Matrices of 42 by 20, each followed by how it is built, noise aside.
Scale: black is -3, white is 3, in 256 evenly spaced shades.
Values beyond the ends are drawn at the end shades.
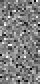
noise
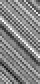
Toeplitz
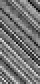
Toeplitz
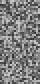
noise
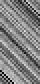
Toeplitz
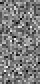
noise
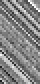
Toeplitz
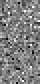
noise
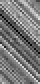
Toeplitz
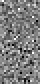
noise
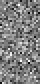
noise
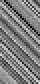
Toeplitz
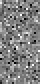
noise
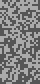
noise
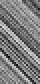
Toeplitz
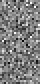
noise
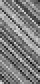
Toeplitz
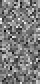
noise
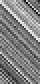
Toeplitz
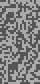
noise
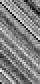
Toeplitz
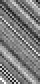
Toeplitz
